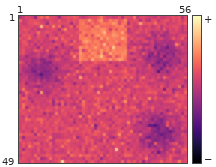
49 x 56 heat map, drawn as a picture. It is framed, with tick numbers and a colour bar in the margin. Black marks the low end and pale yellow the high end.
Three dips sink into the field. An odd patch, higher than its surroundings, sits in the top middle. The top middle is the ninth with the highest average.
